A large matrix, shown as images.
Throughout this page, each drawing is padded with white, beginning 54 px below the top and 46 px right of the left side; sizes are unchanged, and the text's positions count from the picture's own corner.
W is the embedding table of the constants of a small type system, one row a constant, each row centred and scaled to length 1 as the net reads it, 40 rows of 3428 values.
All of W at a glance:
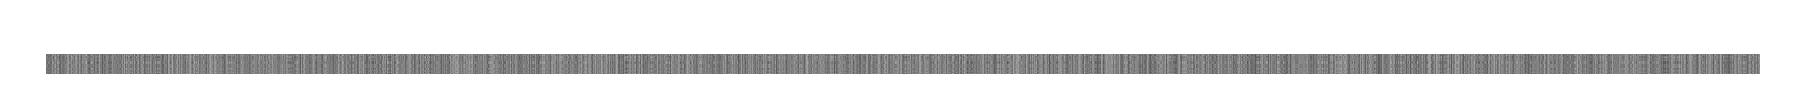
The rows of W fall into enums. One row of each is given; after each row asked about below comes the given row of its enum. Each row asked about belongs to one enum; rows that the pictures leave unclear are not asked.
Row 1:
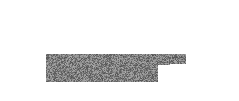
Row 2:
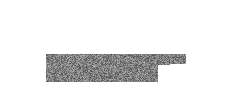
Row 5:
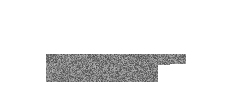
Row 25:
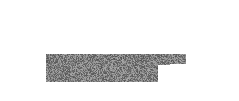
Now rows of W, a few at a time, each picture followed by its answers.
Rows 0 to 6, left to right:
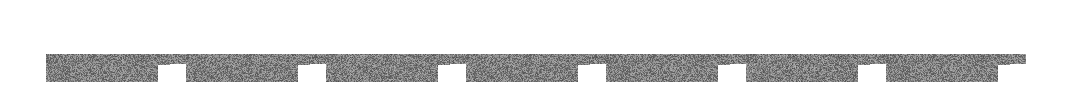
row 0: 25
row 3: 1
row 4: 25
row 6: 25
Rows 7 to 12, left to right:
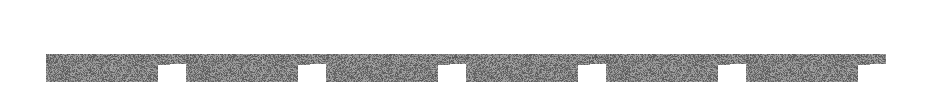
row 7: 25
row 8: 25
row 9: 1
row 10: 1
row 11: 25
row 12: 25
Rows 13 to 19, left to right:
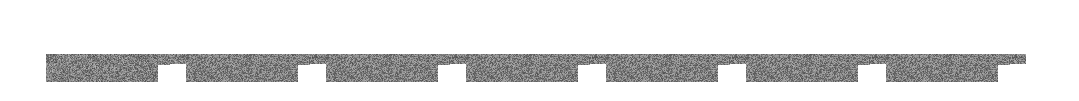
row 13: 5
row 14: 1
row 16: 1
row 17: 1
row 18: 1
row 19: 1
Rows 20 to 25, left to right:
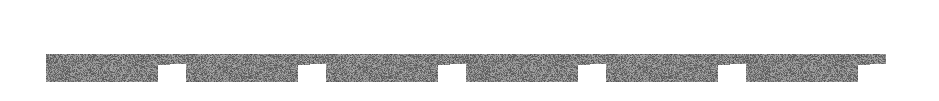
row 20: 25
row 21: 2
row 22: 2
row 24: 2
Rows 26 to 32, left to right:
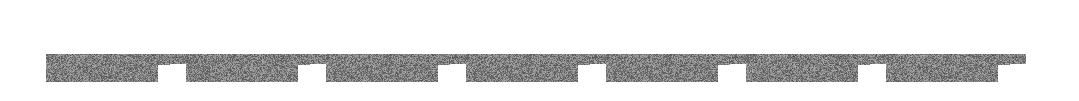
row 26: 2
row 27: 25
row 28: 1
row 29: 1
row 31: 5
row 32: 2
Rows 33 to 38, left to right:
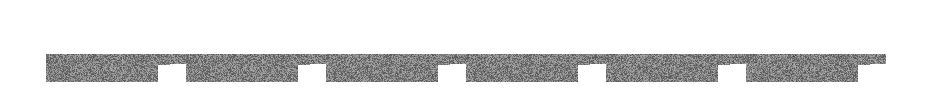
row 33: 25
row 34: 25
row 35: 1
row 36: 1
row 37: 2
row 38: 5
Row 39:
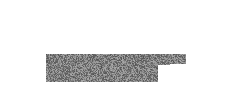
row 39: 25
